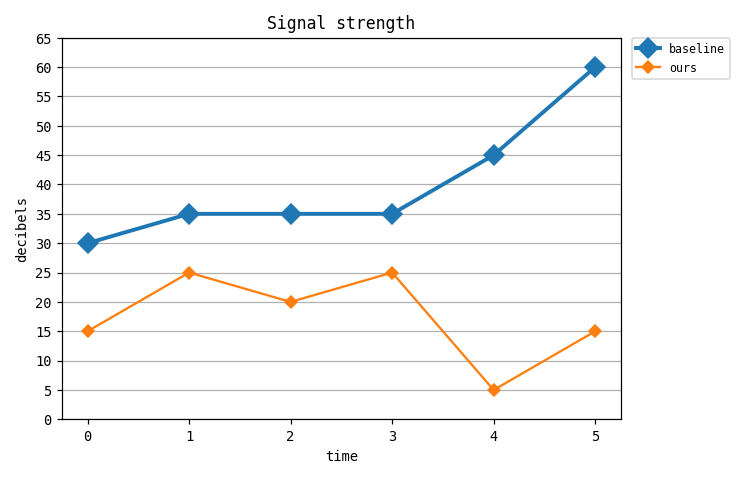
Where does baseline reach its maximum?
5
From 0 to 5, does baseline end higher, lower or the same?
higher
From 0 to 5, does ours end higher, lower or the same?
the same
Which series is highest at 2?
baseline
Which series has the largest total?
baseline
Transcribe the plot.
Title: Signal strength
x-axis: time, ticks 0 1 2 3 4 5
y-axis: decibels, ticks 0 5 10 15 20 25 30 35 40 45 50 55 60 65
Legend: baseline, ours
Values:
baseline: 30 35 35 35 45 60
ours: 15 25 20 25 5 15
